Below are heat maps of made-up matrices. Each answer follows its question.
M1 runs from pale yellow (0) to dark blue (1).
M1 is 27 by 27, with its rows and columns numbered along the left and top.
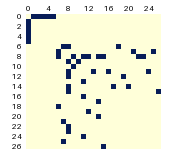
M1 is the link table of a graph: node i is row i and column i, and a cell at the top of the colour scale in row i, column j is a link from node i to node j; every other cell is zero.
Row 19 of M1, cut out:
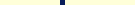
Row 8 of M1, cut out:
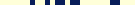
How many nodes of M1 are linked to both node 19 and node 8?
1
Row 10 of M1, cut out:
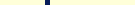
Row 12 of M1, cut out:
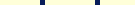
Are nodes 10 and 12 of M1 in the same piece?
yes
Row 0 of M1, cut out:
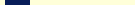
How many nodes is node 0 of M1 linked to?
5
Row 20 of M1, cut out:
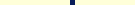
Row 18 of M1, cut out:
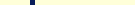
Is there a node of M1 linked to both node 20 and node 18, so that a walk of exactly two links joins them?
no
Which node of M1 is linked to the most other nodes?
node 8
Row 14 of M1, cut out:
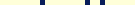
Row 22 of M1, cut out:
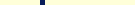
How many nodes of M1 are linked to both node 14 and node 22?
1
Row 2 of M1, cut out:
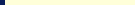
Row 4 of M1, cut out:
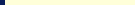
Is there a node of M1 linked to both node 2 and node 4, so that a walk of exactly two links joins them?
yes
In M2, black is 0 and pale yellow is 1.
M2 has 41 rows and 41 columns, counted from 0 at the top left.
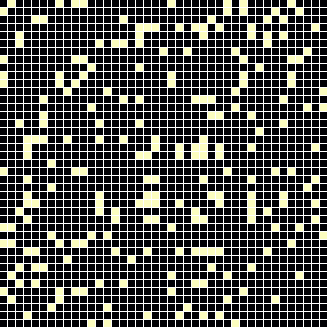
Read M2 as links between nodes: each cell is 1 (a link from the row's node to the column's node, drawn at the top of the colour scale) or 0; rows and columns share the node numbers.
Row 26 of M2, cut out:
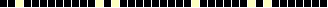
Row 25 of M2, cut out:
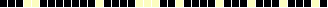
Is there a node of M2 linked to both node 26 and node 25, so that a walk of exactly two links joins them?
yes
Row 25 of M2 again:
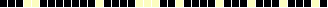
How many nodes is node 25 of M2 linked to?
11
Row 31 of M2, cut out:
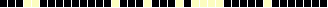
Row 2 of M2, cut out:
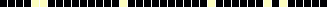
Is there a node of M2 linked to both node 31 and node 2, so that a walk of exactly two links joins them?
yes
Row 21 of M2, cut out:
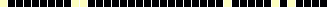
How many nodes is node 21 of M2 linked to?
6
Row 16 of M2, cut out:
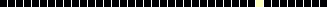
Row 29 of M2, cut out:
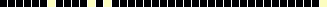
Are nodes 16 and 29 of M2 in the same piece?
yes
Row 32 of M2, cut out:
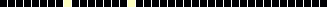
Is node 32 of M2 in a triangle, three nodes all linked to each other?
no
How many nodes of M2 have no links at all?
0
